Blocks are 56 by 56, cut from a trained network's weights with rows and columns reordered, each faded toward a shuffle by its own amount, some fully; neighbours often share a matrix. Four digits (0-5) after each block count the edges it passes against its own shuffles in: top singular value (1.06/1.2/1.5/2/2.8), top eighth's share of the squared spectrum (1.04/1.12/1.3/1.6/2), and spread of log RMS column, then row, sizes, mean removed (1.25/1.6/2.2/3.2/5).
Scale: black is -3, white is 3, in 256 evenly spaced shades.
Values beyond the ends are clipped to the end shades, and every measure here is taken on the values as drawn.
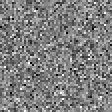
1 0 0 0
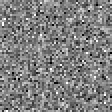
0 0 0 0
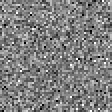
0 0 0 1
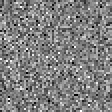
2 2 0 0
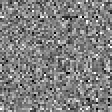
3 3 1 2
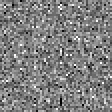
2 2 1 0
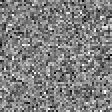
2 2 0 0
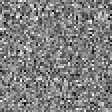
2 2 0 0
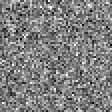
1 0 0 0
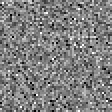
0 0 0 0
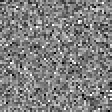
1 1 0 0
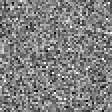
0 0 0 0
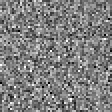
2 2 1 0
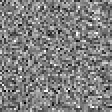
3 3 1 1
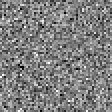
2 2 0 0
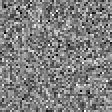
0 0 0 0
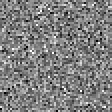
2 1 0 0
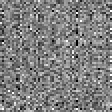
4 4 2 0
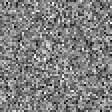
2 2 0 0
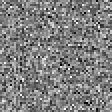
3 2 0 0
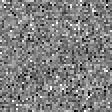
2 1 0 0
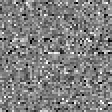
3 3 0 2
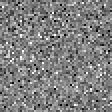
0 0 0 0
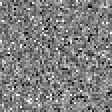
1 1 0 0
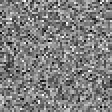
3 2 0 0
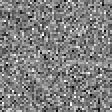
1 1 0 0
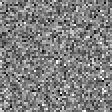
1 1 0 0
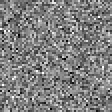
1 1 0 0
